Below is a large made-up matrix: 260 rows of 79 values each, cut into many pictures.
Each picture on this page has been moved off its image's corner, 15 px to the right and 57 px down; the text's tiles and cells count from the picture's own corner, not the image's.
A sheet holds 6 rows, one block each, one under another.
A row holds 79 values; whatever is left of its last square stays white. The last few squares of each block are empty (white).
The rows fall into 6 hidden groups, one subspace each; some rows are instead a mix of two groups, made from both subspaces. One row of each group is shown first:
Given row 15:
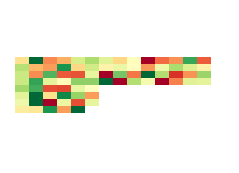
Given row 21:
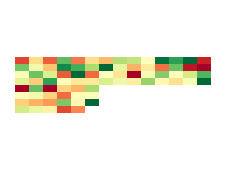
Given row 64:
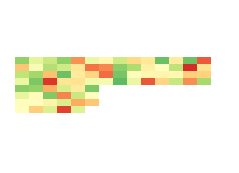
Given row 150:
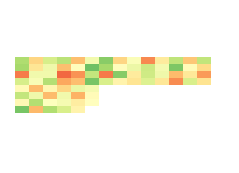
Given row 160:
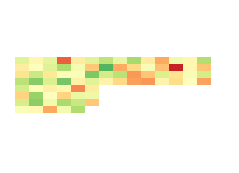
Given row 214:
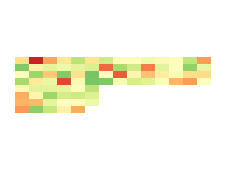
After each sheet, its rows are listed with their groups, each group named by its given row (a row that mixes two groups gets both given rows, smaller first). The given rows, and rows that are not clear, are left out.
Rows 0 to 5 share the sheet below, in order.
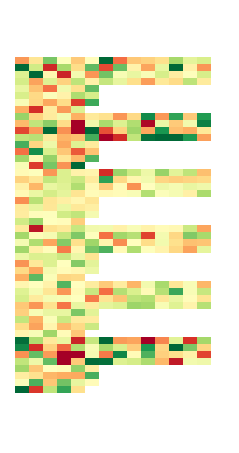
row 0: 21
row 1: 150
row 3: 214
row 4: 160
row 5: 150
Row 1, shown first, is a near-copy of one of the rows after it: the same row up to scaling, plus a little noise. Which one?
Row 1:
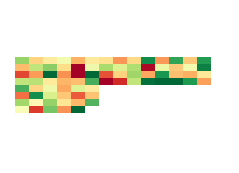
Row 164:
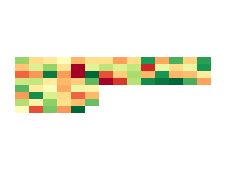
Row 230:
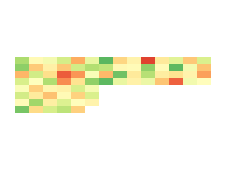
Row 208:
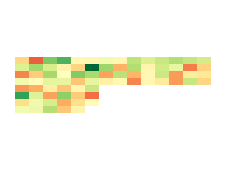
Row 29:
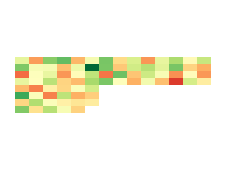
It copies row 164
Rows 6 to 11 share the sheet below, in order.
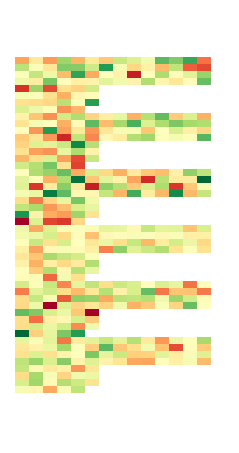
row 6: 21
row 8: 214
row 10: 214
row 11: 160
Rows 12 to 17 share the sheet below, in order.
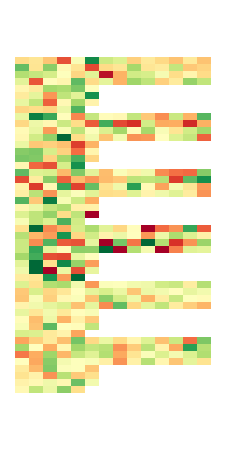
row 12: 15
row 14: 21
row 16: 15
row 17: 64
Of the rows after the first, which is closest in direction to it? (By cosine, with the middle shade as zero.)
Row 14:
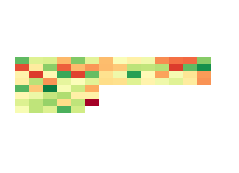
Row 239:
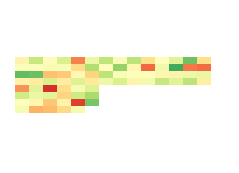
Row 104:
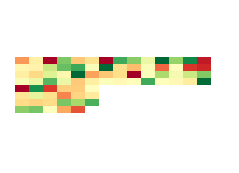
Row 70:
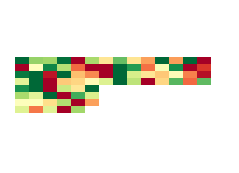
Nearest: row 70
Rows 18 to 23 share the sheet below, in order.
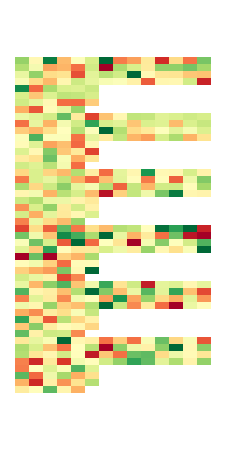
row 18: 21
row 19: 15
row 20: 150
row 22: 150
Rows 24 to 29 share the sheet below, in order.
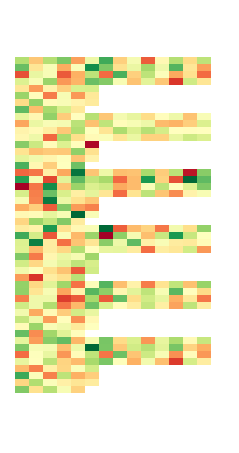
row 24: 150
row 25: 214
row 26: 64
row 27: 21
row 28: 150
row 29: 150
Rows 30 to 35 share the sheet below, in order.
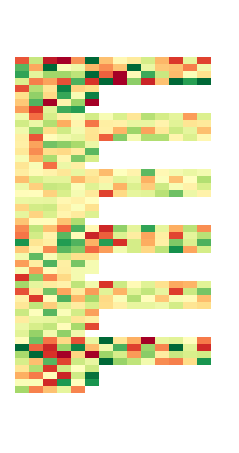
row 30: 15
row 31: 15
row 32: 150
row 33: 150
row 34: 21
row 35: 21 and 150
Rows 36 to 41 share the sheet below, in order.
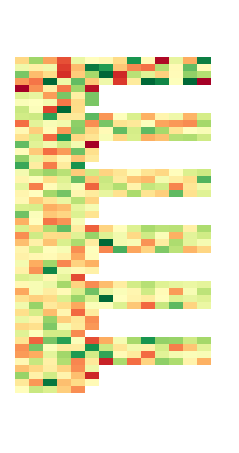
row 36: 64
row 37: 214
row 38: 214
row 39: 15
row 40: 15
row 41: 15 and 150
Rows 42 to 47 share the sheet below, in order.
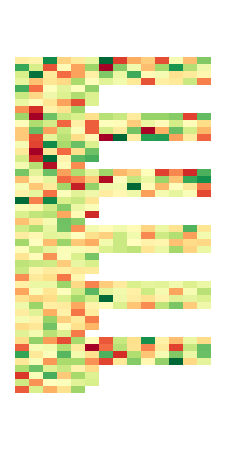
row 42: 21
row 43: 15
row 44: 21
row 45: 64 and 214
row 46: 15
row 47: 150
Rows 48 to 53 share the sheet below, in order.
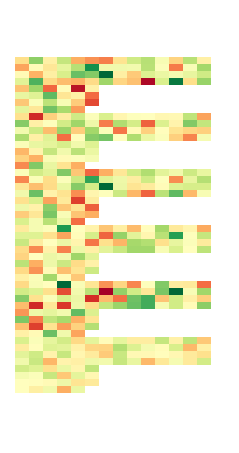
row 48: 15
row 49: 214
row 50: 15
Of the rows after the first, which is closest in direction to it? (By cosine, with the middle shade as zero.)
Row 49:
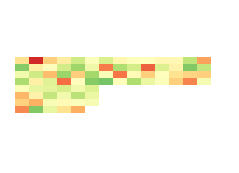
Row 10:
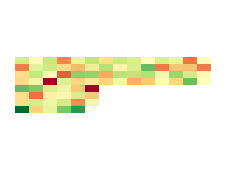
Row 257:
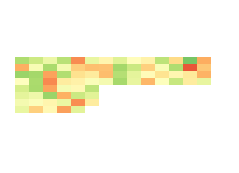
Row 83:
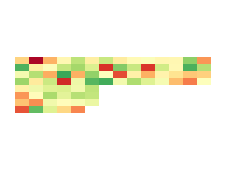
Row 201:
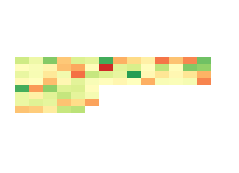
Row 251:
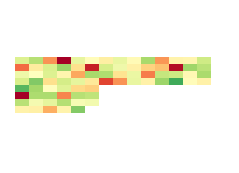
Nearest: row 83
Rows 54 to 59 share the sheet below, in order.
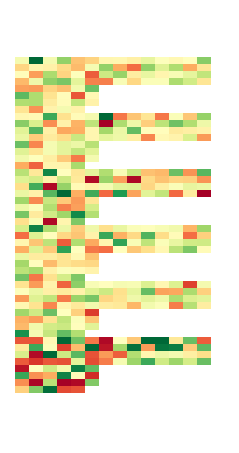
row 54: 214
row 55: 21
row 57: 214
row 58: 64 and 214
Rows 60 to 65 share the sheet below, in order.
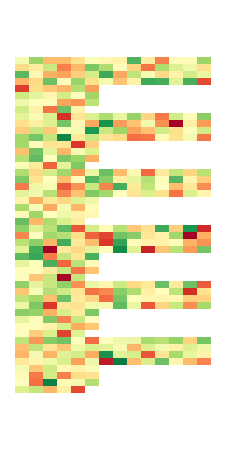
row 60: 64
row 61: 160
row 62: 150
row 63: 64
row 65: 15
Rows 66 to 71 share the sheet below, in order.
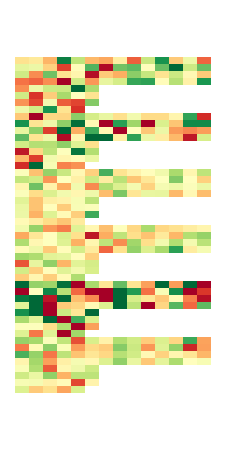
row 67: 214
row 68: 15 and 21
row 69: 150
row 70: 64
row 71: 64
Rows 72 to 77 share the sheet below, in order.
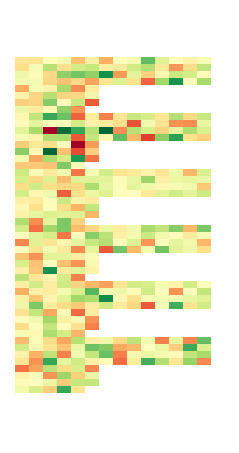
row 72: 15
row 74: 15 and 150
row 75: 15 and 150
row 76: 15
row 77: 64
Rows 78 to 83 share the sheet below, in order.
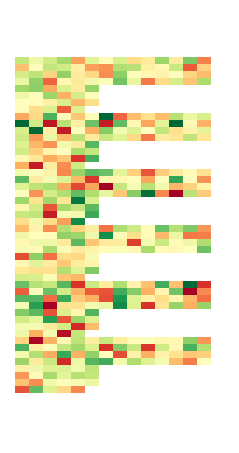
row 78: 64
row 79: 21
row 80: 15
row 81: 21
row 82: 64
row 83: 214
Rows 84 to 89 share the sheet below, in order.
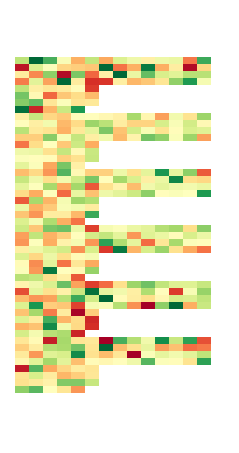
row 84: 214
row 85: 64
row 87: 15
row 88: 15
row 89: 21
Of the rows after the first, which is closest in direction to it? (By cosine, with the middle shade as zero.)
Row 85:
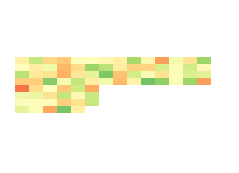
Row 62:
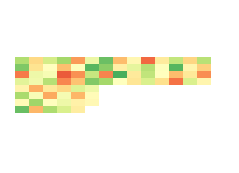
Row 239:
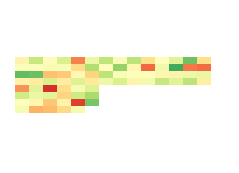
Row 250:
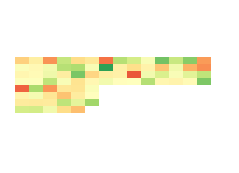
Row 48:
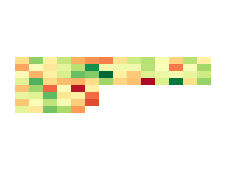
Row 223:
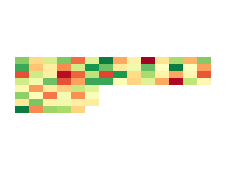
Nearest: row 239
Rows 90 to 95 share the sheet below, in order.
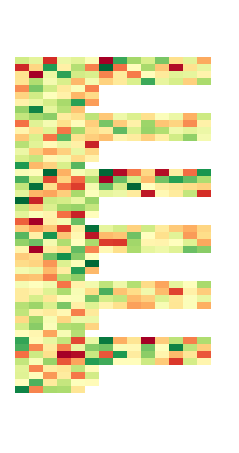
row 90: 21
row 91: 214
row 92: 21
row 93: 15
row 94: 160
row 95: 150
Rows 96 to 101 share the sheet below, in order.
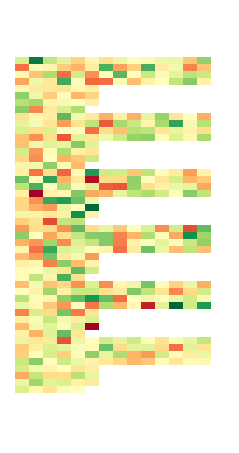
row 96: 214
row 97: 160
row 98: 15
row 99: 64
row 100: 15
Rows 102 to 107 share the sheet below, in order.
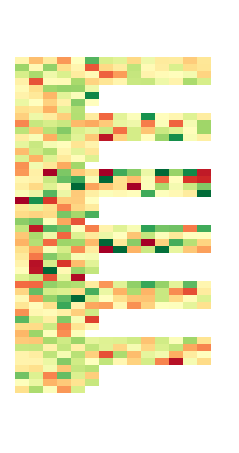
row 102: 15
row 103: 150
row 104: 21
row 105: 15
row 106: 150
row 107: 15 and 150
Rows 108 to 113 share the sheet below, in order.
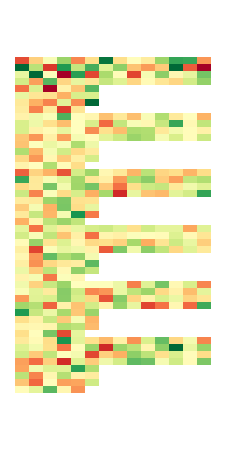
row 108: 21
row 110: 15 and 64
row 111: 15
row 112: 64
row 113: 160
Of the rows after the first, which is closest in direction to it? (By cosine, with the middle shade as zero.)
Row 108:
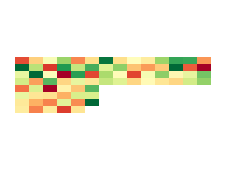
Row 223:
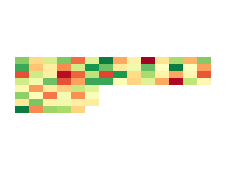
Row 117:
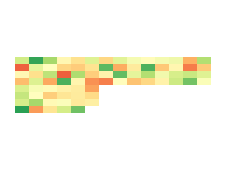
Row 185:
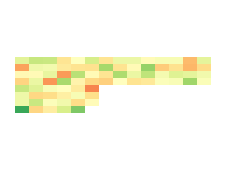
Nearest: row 223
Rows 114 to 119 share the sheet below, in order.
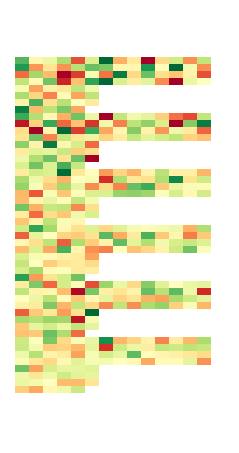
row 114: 150
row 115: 21
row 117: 214
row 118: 214
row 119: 21
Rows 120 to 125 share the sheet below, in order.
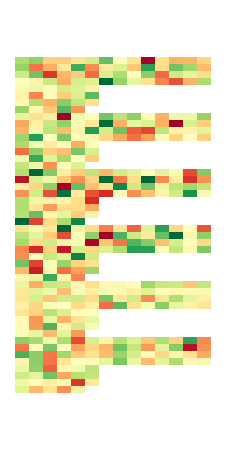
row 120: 150
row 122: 214
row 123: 160
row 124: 15
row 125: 64
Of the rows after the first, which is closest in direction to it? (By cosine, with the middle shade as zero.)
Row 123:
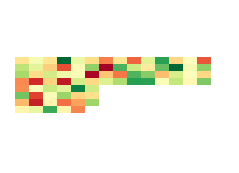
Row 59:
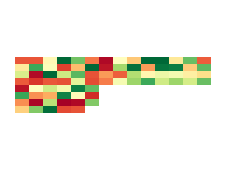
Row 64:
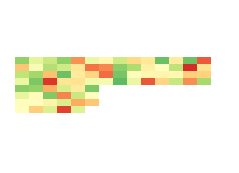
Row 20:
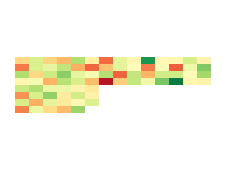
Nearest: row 59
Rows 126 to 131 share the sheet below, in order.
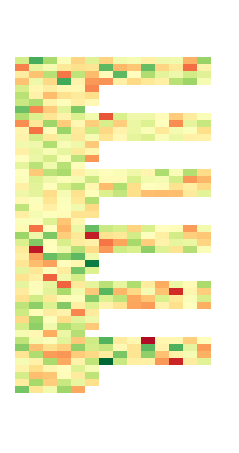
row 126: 214
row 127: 21
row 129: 15
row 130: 160
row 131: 150
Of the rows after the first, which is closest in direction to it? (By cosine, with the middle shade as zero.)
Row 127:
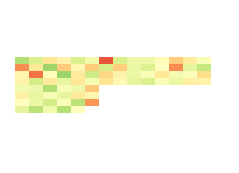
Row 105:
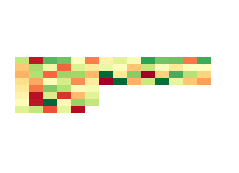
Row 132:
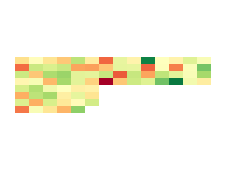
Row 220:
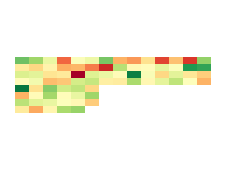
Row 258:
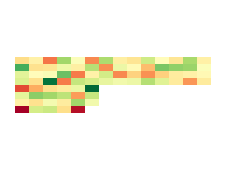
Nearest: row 132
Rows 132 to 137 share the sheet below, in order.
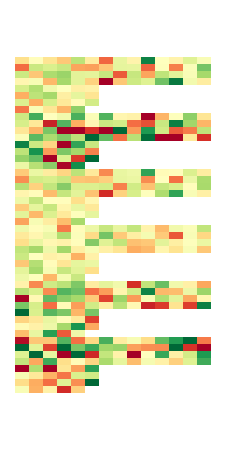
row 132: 150
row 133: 15
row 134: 150
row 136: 64
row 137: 21
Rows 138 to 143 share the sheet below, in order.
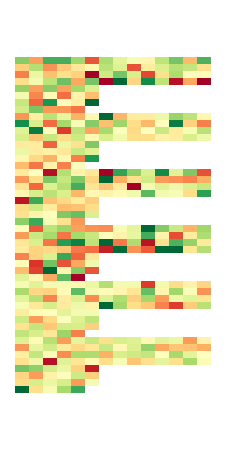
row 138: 15
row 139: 21
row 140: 21
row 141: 15
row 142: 150
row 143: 214
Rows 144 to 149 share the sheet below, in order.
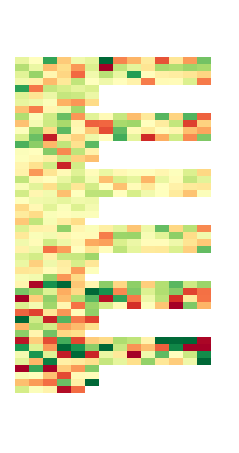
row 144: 21
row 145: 64
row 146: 214
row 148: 150
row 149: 21
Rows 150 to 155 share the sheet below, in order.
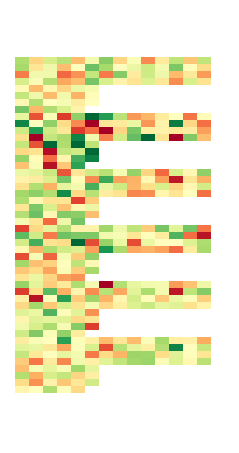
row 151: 15
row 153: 21 and 150
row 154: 21
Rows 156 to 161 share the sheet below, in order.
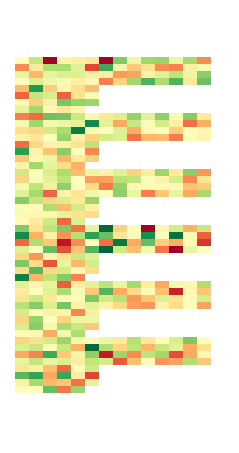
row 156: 21 and 150
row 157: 150
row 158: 64
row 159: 150
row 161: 15 and 150
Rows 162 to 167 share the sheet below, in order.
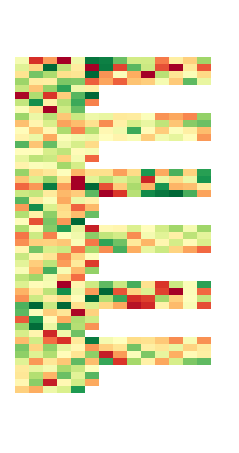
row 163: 21
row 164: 150
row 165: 15
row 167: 15
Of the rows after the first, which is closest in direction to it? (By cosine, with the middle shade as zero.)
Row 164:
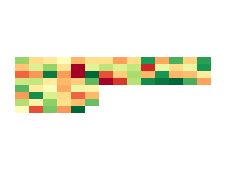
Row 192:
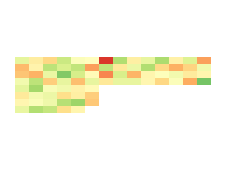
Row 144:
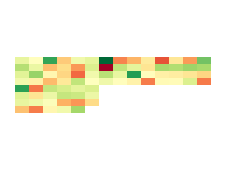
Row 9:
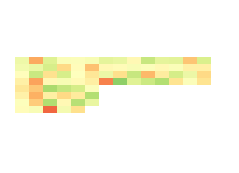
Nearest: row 144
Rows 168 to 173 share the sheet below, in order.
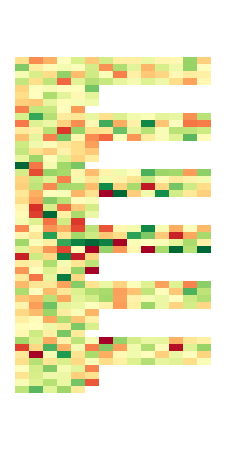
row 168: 214
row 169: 214
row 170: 15
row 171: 15
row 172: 64
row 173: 21
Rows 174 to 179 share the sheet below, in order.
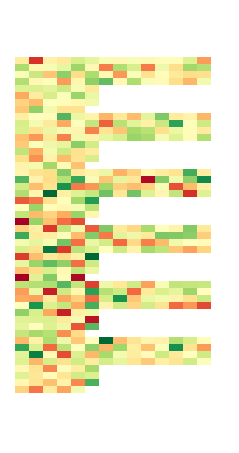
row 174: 214
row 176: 214
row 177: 214
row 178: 15
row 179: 21
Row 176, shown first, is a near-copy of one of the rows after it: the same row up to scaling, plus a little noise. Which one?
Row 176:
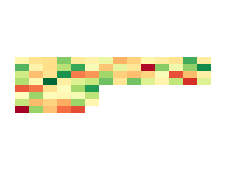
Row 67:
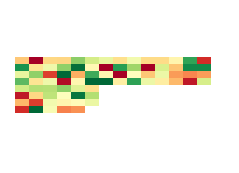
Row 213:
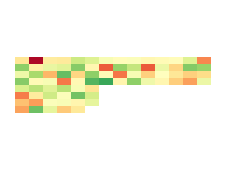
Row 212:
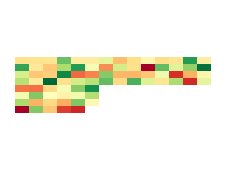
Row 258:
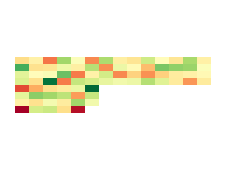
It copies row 212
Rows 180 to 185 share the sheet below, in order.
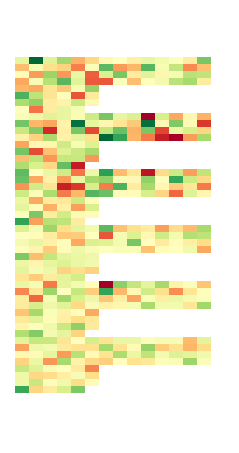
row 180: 214
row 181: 150
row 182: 150
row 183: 21
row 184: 21
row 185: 214
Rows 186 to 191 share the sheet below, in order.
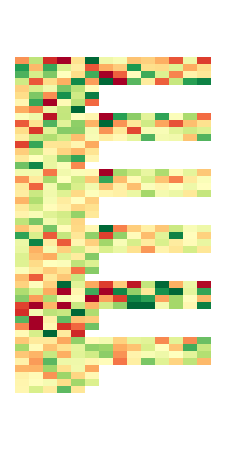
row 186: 15
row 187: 21
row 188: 21
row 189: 21
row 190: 160
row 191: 64
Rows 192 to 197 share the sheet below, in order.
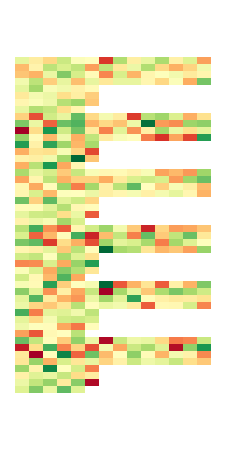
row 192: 21 and 64
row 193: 64
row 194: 21
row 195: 150
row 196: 21
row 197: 21
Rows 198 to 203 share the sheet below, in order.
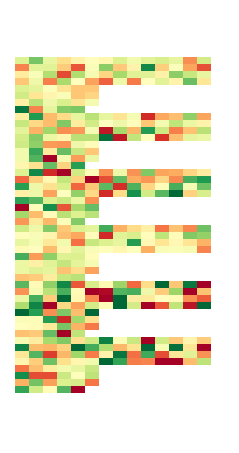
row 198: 214
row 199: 15
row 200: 150
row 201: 21
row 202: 64
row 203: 150
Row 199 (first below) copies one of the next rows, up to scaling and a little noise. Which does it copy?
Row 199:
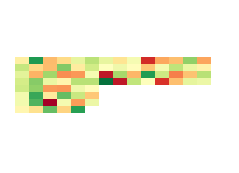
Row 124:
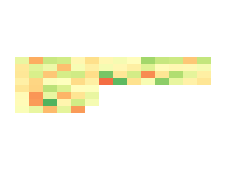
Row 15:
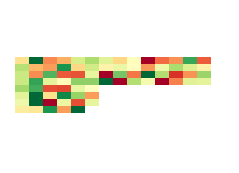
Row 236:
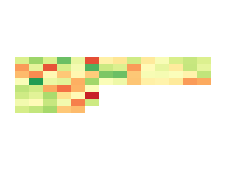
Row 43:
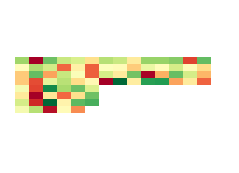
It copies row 15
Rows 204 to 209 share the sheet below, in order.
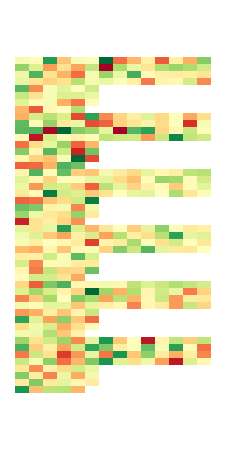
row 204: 21
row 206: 214
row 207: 15 and 160
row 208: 150
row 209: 150
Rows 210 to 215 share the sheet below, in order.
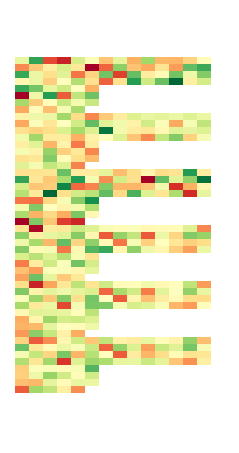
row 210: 150
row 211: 15
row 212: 214
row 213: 214
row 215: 214
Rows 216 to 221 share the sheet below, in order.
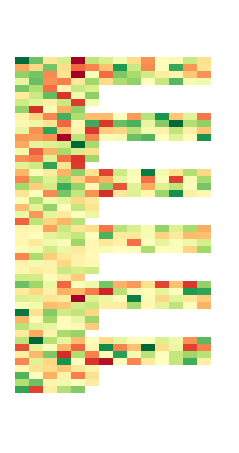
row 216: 64 and 150
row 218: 150
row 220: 21 and 150
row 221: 214
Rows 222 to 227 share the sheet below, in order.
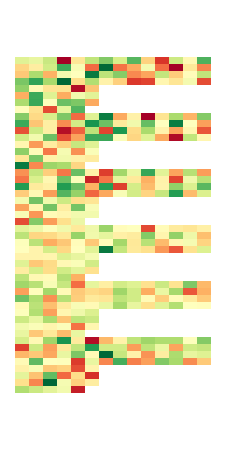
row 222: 160
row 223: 150
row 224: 150
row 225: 150
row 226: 64
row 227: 15
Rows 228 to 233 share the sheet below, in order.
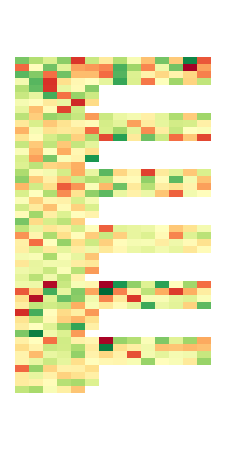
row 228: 64
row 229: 15
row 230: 150
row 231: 21
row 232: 21
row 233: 21
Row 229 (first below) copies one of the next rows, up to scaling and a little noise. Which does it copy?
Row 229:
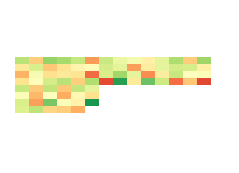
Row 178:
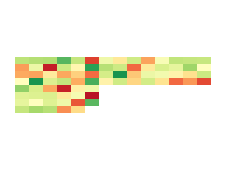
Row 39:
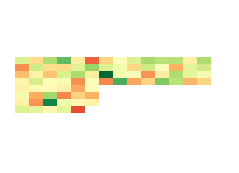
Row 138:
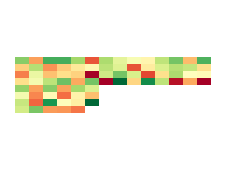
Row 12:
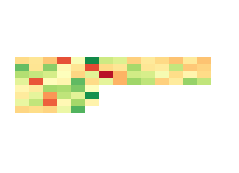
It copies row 138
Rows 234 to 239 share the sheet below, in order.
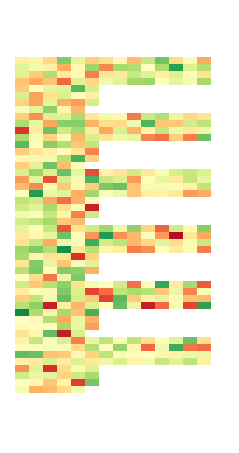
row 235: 64
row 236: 15
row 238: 64
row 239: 21 and 64
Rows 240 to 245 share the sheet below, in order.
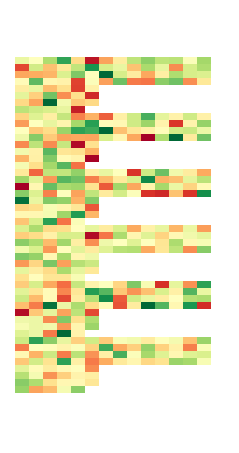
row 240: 15
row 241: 15
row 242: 64
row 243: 64 and 150
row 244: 64
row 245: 214
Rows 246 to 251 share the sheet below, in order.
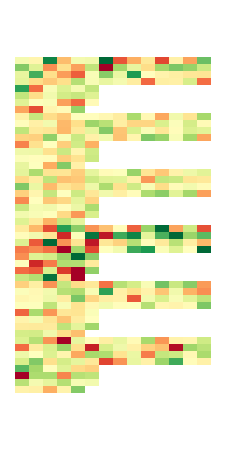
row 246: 21
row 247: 64
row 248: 64
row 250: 21
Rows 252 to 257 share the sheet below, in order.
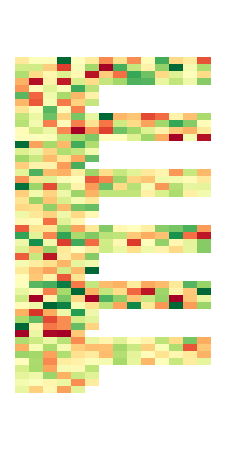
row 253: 15 and 21
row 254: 64 and 150
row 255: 21
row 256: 214
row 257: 64
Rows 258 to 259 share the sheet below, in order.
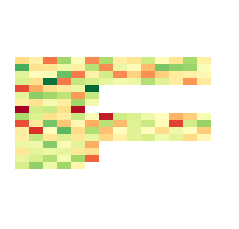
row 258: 214
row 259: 21
